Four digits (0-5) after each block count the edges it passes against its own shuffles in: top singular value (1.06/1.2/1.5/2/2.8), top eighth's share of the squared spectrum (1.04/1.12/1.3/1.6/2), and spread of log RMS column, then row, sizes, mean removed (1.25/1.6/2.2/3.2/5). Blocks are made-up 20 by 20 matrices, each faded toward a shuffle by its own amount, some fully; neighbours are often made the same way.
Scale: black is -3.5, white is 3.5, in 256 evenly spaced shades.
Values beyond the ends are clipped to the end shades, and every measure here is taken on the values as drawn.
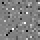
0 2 0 0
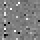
2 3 0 0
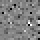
2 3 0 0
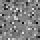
0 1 0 0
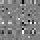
3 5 2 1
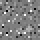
0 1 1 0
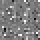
0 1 1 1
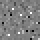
0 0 0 0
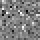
1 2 0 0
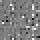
2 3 1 0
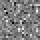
1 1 0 0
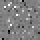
1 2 0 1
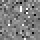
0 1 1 0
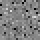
0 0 0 0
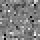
2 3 0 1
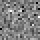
0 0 0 0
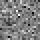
1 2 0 0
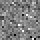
0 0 0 0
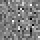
2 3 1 0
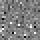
1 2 0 0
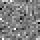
0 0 0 0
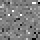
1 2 0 0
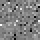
1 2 0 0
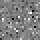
0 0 0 0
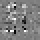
2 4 2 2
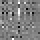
3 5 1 1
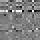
4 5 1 2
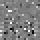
2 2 0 1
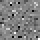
1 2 0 0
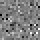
2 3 0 1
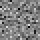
0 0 0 0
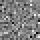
1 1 0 0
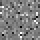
1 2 0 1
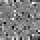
2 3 1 2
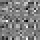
3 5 2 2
